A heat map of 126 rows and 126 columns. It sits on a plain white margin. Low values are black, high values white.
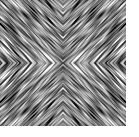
There is no overall slope. No seam splits the table. The values follow a bell shape. The ninth with the highest average is the centre. It mirrors both left to right and top to bottom.
